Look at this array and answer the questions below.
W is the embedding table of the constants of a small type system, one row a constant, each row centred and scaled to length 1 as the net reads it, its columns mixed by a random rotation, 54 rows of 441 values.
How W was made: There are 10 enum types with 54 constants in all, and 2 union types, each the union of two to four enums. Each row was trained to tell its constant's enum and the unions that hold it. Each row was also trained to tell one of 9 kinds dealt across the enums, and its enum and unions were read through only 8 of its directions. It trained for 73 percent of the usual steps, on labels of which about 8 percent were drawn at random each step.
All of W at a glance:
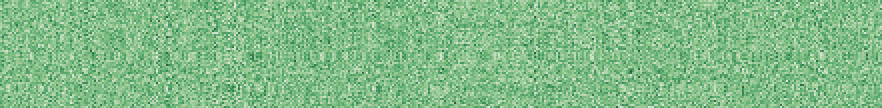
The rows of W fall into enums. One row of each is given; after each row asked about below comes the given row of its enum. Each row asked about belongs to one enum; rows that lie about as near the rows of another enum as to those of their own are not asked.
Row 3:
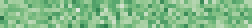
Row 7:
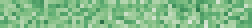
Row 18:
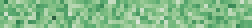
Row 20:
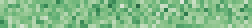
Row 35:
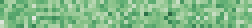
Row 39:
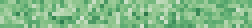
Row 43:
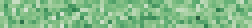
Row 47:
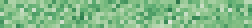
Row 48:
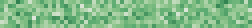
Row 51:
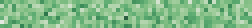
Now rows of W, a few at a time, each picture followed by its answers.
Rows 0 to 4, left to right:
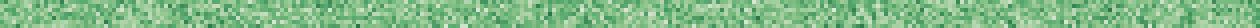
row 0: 18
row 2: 47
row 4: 20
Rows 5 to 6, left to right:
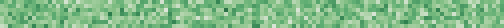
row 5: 35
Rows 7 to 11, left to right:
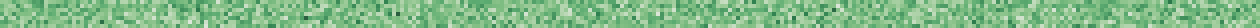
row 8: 18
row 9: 7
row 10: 48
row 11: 20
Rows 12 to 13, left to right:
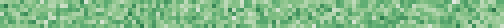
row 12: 43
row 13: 43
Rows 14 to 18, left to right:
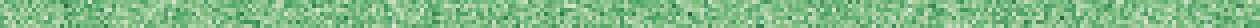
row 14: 3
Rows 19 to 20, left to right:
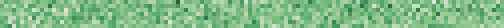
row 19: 7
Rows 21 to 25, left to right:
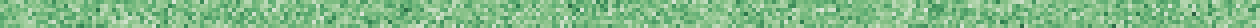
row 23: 3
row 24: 7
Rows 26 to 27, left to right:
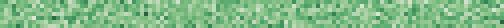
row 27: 3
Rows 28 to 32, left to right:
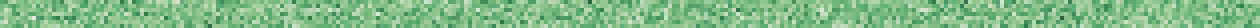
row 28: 18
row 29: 3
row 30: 18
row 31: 7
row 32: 18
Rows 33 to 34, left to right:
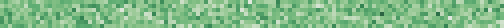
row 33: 47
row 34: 35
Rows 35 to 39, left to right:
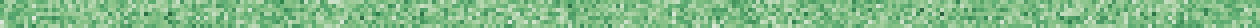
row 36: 35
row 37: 3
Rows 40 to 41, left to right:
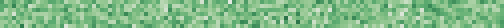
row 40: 35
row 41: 7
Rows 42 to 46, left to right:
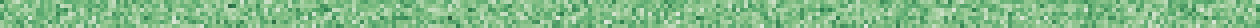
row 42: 51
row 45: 43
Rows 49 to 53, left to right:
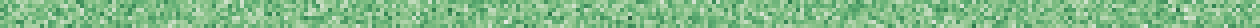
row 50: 39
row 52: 20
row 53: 35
